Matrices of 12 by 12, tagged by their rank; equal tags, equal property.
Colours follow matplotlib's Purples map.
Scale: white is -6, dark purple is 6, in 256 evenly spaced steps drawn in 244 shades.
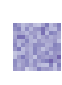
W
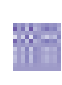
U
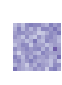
W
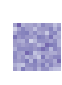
W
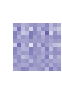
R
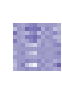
R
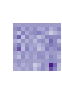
R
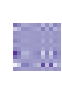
U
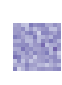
W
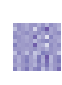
R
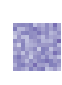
W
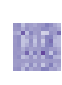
R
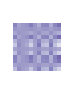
U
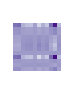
U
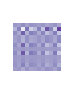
U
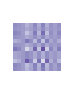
U
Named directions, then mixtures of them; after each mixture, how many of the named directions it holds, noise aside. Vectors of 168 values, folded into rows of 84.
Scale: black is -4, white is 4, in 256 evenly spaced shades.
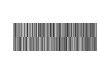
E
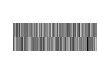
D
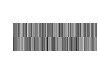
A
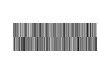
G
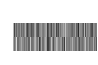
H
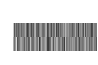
one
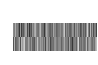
one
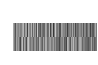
one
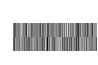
three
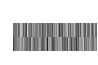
one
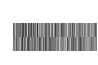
one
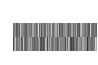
two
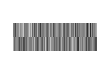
two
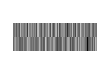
two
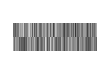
three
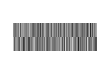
three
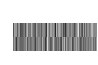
three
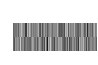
two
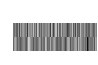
two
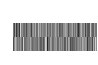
three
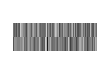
three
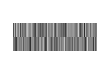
two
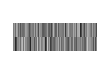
three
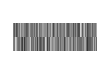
three
